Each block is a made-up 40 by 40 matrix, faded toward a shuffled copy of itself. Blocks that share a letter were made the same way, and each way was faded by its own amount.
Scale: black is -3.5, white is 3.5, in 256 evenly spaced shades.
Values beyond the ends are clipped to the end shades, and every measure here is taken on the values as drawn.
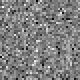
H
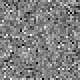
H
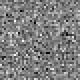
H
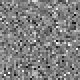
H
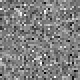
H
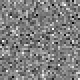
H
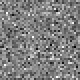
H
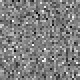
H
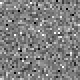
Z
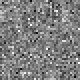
H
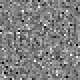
Z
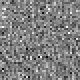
H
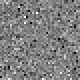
Z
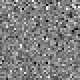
H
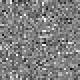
H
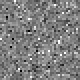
Z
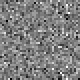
H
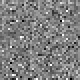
H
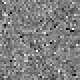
Z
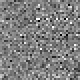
H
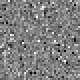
Z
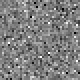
Z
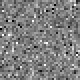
Z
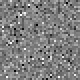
Z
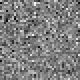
H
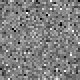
Z
